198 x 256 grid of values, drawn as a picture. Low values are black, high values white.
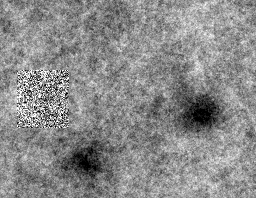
Dips: two. Mirror symmetry: none. Odd patch: rougher, in the middle left. Roughest part: middle left. Stripes: none.
